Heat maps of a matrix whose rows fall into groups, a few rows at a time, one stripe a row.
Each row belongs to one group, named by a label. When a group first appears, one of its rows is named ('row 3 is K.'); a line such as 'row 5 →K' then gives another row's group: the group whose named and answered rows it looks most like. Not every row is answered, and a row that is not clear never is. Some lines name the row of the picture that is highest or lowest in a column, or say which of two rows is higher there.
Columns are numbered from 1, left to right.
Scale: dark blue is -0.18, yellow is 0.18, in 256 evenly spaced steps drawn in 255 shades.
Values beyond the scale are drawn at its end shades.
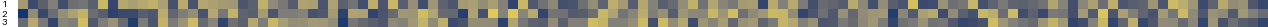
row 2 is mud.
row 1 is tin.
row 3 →mud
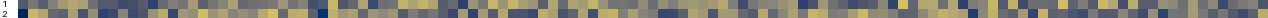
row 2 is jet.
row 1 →mud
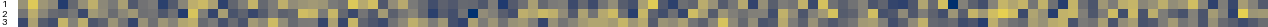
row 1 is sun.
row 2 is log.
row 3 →mud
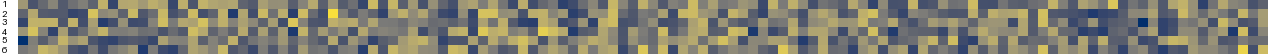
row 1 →tin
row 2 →log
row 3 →jet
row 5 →mud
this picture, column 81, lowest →1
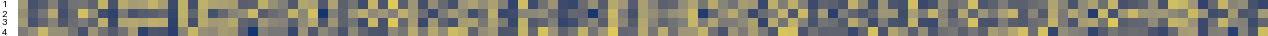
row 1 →tin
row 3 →tin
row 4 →log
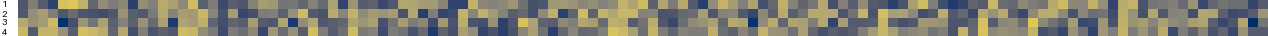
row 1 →mud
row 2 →jet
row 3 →sun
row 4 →sun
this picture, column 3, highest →4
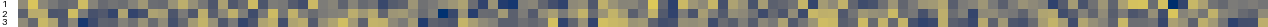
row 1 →sun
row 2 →jet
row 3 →jet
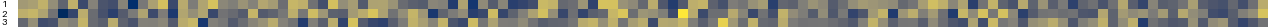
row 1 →jet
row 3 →mud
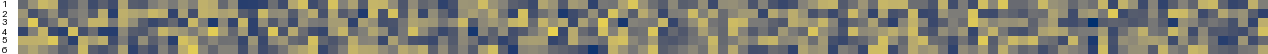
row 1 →jet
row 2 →tin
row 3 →log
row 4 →jet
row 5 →sun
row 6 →sun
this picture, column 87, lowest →3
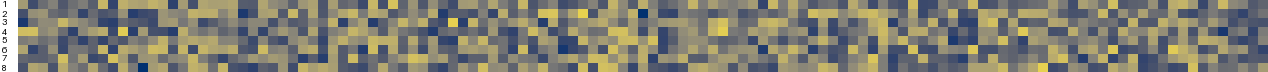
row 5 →jet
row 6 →tin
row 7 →mud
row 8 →log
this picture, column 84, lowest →3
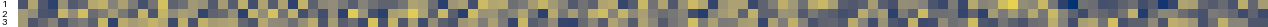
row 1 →log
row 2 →mud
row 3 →tin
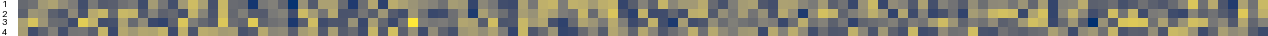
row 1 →log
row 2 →log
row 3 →sun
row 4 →tin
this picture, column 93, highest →3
